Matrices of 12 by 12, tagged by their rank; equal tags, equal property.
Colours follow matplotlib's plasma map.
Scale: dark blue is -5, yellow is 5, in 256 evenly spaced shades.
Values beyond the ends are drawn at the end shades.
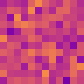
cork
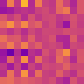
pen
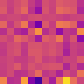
pen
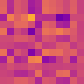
pen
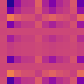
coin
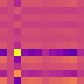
coin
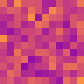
cork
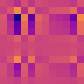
coin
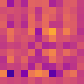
pen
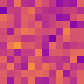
cork
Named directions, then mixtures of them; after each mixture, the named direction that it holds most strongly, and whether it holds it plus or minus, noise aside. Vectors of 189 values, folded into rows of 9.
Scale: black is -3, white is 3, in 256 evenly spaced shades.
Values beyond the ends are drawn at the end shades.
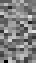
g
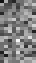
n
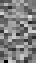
g, plus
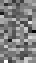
g, minus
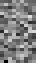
g, plus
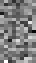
g, minus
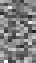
g, minus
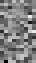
g, plus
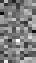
n, plus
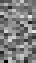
g, plus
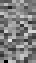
g, plus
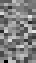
g, plus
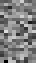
g, plus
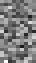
g, minus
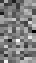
n, plus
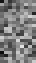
n, plus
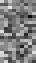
g, minus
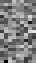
g, plus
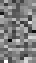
g, minus
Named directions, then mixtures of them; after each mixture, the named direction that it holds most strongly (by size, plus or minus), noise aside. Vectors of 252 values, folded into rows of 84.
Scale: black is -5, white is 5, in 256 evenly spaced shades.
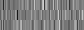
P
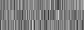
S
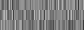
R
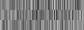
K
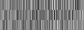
K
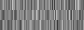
K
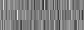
P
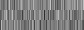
S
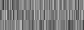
R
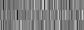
P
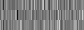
P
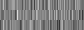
K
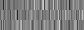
P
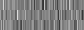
P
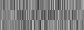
S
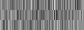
K
